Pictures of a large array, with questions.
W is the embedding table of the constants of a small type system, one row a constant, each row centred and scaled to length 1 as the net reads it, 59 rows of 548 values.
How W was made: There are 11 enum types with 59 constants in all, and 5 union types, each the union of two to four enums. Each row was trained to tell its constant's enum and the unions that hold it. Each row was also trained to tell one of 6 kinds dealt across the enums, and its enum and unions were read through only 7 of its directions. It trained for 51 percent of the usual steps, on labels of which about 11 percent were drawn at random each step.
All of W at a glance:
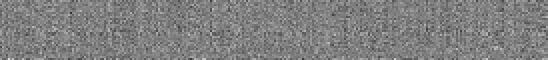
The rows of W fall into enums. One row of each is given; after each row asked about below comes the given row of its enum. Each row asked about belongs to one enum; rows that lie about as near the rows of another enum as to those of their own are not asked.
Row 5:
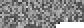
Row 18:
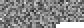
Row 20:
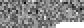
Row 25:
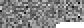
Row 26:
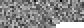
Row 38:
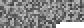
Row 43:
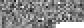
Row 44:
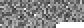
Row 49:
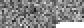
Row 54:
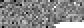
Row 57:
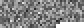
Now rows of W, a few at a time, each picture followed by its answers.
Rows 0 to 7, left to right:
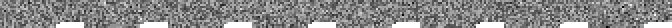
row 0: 43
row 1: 43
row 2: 18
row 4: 20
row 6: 44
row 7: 43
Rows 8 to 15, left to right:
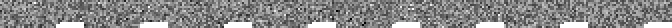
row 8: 26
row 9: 38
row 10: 38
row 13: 5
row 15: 38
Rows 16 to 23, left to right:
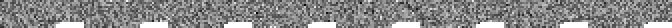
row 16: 38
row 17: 44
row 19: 5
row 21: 43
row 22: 5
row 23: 26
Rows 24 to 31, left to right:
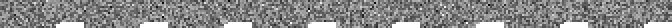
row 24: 38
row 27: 38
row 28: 5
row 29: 20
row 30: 26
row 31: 26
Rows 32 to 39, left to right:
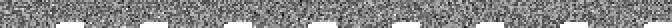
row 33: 44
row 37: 43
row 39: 25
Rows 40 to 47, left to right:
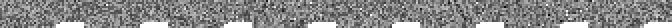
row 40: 26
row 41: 44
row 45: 43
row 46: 54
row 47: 26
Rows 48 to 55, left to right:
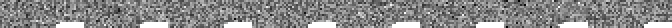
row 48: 18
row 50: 5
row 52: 20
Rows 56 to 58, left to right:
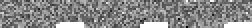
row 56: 5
